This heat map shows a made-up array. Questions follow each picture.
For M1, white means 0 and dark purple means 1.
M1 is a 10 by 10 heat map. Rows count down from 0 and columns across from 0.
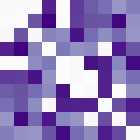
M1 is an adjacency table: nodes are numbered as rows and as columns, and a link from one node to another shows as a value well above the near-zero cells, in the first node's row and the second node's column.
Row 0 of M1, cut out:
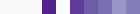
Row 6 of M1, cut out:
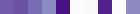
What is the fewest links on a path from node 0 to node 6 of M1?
1
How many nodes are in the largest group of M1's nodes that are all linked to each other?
6
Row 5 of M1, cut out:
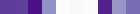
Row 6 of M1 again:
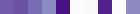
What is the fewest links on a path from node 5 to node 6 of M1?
2
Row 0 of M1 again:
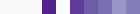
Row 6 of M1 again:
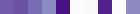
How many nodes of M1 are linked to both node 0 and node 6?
3
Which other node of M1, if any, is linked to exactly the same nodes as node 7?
node 3
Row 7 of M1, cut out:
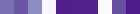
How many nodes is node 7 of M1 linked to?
8
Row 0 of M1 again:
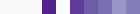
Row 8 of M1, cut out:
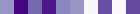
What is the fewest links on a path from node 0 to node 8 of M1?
1
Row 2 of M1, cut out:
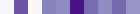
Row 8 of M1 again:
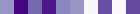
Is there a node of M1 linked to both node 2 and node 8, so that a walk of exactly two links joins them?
yes
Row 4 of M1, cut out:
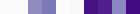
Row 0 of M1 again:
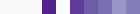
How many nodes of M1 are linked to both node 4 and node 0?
5
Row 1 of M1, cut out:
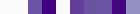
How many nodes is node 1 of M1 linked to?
7
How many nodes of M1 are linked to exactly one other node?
0
